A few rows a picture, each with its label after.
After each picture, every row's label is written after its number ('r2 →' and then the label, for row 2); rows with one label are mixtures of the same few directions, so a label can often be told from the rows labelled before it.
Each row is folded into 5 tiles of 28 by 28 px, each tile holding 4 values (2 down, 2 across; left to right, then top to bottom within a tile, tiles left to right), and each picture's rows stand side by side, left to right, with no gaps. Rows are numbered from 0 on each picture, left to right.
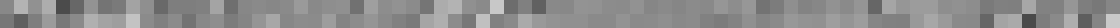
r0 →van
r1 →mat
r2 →mat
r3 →mat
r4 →mat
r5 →van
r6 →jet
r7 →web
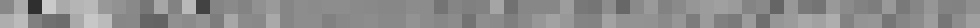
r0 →jet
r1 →van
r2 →web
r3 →mat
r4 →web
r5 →van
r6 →web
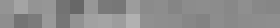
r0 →van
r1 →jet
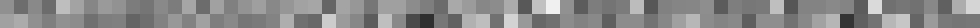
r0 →van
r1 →van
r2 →web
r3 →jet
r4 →mat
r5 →mat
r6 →jet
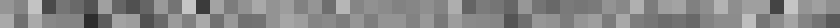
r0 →jet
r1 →van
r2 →van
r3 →jet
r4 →van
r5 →mat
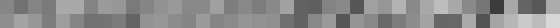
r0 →van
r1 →mat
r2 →mat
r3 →van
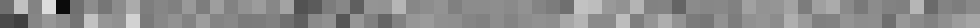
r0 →van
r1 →van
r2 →mat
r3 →jet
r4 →mat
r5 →jet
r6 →mat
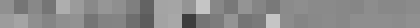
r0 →van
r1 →web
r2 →van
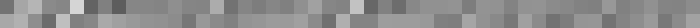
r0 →mat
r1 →mat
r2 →mat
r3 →web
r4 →web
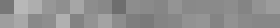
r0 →mat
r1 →jet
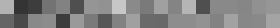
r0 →mat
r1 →van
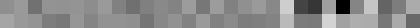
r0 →jet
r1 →van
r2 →web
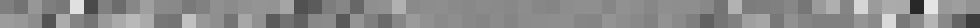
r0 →mat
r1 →web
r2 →mat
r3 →jet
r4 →web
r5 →jet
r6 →mat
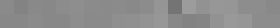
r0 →mat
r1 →jet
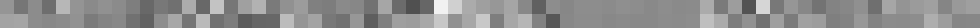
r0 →van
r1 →van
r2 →jet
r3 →mat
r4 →web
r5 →van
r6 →jet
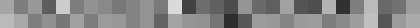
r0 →van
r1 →jet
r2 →web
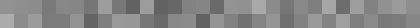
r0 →jet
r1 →mat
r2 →van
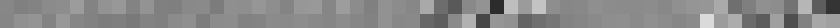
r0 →van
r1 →mat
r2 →web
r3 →mat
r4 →jet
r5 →jet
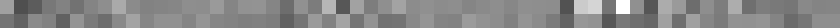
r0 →mat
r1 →van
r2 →van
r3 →web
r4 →web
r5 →jet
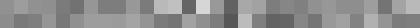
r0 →van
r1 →web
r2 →jet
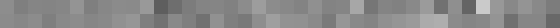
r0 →mat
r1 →mat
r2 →mat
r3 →van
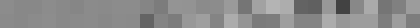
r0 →mat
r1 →jet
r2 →web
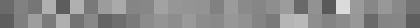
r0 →van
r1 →mat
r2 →van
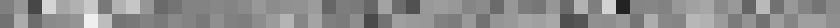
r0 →jet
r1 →mat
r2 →jet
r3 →van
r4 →van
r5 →van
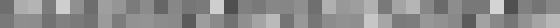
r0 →web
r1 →mat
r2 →jet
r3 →mat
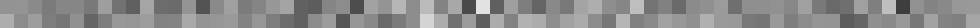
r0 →jet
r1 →web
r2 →mat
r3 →van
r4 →mat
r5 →jet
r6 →van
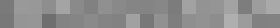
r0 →web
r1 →jet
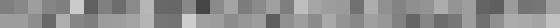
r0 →mat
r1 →web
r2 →mat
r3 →van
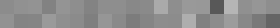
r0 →web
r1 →mat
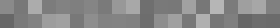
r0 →jet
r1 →van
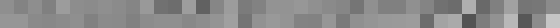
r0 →van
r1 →web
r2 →van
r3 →web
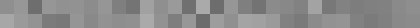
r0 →jet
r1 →van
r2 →jet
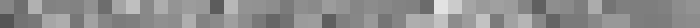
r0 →jet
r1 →mat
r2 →web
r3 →mat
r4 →jet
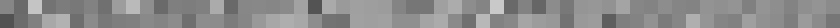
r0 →jet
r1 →mat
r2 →jet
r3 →mat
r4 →web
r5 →web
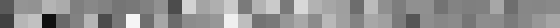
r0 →web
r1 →jet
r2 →mat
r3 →mat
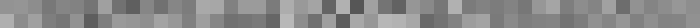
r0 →jet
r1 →van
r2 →van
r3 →jet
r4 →van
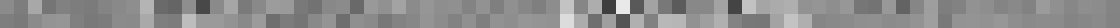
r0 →jet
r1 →web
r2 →mat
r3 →van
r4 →van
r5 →jet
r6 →web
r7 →van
